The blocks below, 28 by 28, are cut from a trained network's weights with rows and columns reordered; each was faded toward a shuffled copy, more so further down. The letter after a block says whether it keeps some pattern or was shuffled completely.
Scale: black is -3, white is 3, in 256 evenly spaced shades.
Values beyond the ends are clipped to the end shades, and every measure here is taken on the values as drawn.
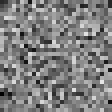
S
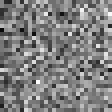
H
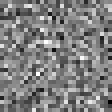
S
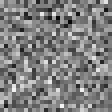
S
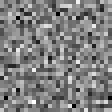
S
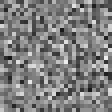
S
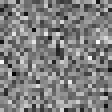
S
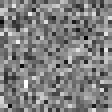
S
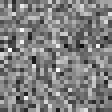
S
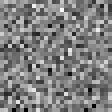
S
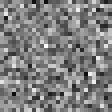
H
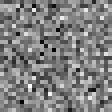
S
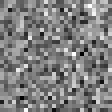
H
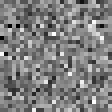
H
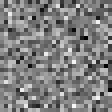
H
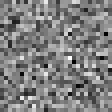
S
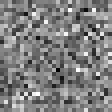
H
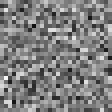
H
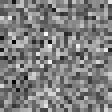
S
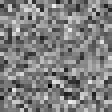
H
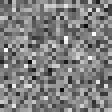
S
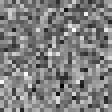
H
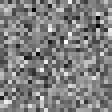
S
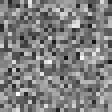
S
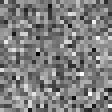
S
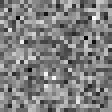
S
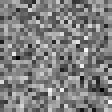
S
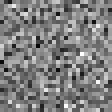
S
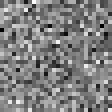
S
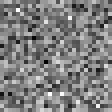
S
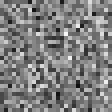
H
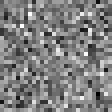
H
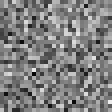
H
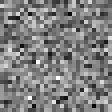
H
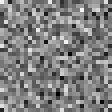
S
